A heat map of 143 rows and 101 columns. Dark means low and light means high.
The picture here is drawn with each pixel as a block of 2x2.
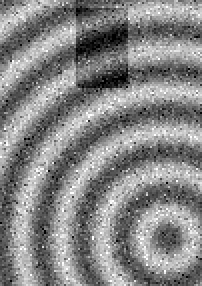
Neither half mirrors the other. In the top middle lies a patch that is lower than the rest. Concentric rings centre on the bottom right. The ninth with the lowest average is the top middle.
